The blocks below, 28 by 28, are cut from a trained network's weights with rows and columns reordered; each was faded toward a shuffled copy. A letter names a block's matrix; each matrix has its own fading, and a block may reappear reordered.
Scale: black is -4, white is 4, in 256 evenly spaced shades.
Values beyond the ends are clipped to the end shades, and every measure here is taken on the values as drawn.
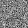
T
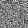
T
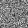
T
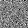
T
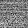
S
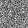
T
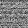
S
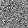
T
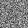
T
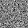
T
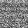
S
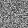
T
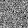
T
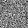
T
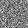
T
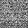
S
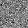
T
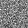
T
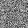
T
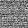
S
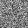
T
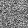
T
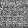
S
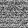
S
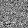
T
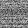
S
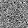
T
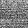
S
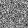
T
